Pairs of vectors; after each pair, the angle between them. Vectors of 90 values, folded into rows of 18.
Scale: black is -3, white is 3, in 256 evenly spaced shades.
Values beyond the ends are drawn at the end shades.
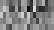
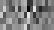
nearly parallel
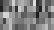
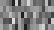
orthogonal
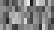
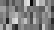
nearly parallel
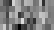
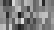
nearly parallel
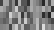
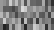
orthogonal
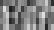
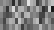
partly opposed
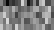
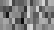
orthogonal
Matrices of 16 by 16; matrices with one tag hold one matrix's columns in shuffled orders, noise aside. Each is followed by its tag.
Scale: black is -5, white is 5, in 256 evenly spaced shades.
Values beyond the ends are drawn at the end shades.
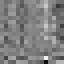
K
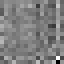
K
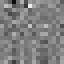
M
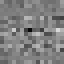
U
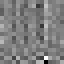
K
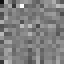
M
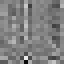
K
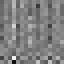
K
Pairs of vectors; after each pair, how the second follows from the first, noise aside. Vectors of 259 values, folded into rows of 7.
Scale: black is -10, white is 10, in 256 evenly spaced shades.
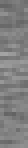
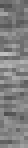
scaled up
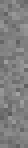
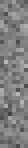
scaled up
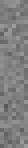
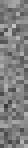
scaled up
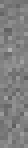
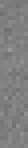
shrunk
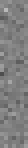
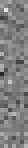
scaled up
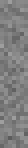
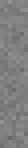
shrunk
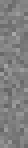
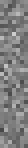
scaled up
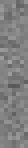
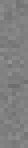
shrunk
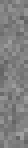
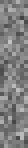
scaled up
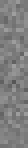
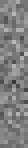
scaled up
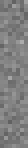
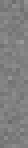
shrunk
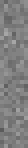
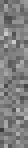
scaled up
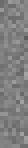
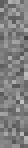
scaled up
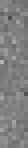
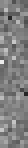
scaled up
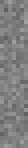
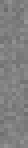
shrunk
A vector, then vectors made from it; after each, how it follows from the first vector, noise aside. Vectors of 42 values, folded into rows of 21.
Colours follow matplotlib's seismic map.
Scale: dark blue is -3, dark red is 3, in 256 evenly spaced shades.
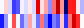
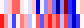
negated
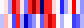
wrapped around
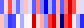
wrapped around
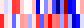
negated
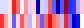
negated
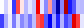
sign-scrambled
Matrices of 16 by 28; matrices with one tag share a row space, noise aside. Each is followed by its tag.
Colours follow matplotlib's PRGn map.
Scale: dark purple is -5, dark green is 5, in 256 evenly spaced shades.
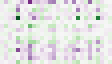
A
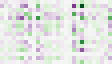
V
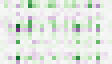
A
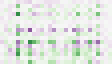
A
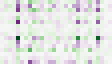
A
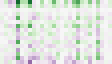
A
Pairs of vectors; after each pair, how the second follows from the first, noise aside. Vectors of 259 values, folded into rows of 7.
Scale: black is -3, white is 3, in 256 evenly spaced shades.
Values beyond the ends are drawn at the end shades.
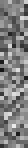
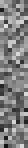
wrapped around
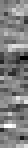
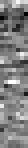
wrapped around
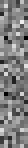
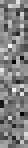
wrapped around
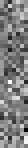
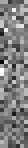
wrapped around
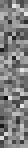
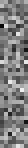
wrapped around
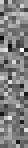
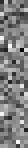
negated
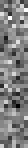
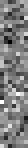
wrapped around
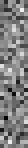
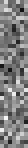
negated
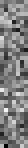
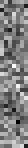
wrapped around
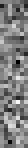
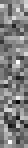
negated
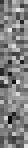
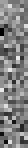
wrapped around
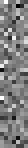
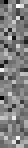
negated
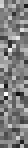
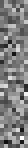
wrapped around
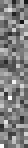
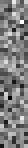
negated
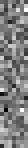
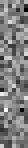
negated
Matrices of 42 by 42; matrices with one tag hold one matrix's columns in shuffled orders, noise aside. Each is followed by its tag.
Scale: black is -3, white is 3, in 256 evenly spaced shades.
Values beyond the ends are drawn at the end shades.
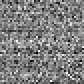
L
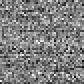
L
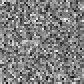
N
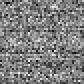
L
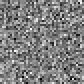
N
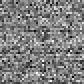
L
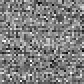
L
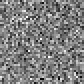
N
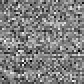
L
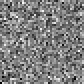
N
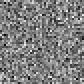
N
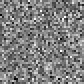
N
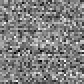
L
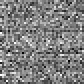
L
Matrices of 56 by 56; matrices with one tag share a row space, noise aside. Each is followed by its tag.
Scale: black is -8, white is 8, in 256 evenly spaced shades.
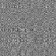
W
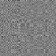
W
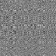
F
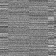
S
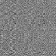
F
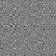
F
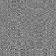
W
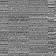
S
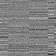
S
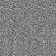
F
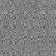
F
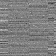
S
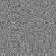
W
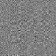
W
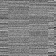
S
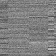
S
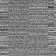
S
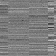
S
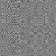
W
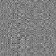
W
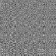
F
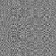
W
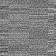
S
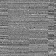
S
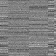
S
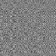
F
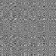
F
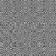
F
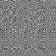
F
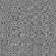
W
